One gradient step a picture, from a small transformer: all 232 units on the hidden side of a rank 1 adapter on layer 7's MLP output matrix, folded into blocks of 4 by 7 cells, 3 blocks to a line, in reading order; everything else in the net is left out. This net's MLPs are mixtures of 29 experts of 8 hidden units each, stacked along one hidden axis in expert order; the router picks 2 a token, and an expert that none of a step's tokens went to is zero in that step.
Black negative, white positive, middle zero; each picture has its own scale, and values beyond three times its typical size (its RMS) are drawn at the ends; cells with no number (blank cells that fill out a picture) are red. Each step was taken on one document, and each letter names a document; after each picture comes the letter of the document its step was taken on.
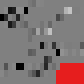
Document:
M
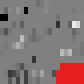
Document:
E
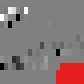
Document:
M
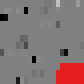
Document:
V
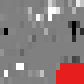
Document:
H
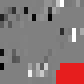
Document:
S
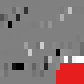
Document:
M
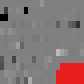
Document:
E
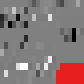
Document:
S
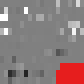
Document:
E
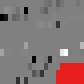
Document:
V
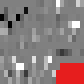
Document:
E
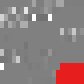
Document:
S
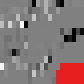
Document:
S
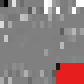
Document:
H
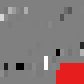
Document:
M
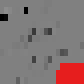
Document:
V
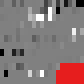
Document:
H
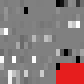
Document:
E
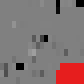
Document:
M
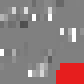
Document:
S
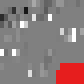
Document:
S
